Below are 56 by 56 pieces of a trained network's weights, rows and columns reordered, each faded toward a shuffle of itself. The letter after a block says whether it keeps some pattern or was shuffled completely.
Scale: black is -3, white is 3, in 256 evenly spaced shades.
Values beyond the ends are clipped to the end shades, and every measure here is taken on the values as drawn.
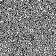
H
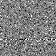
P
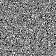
H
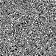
H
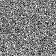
H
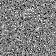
H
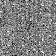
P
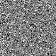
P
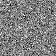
H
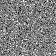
H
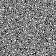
H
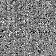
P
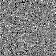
P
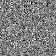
P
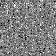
P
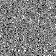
P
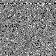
P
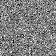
H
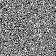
H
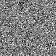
P
